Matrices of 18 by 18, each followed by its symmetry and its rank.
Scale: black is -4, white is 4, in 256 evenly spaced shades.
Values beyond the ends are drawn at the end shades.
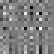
neither, rank two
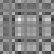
symmetric, rank one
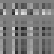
neither, rank one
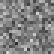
neither, full rank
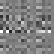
neither, rank two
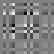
symmetric, rank one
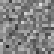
neither, full rank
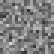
neither, full rank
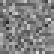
neither, full rank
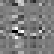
neither, rank two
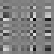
neither, rank one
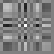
symmetric, rank one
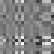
neither, rank two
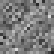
symmetric, full rank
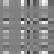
neither, rank one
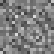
symmetric, full rank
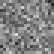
neither, full rank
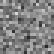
neither, full rank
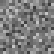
symmetric, full rank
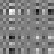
symmetric, rank one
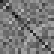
symmetric, full rank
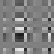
neither, rank one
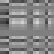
neither, rank one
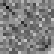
symmetric, full rank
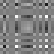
symmetric, rank one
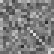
symmetric, full rank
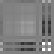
symmetric, rank one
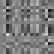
neither, rank two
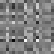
neither, rank two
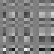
neither, rank one
